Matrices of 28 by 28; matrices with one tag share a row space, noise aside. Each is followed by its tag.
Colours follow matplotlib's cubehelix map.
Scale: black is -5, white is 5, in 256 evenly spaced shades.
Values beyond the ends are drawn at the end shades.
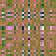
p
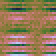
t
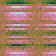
t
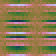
t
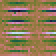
t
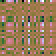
p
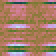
t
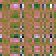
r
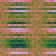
t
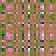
p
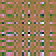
p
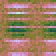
t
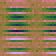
t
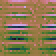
t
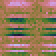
t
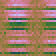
t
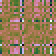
r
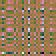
p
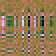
p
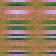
t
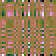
p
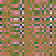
r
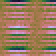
t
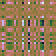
p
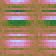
t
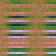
t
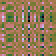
p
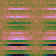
t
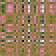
p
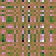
p
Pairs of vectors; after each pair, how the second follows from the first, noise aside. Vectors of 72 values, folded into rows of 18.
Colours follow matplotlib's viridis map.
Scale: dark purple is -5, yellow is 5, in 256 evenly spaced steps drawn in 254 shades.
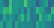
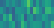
shuffled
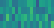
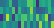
scaled up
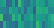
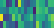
scaled up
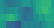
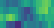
scaled up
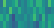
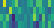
scaled up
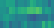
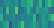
shuffled
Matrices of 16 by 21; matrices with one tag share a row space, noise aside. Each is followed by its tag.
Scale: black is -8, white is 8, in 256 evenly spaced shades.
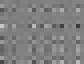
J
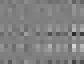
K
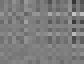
K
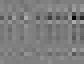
K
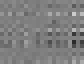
K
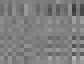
K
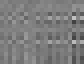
K
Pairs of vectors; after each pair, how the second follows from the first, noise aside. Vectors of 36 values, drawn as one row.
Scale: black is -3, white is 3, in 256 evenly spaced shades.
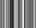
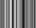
sign-scrambled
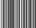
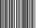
reversed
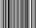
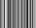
reversed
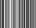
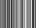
reversed
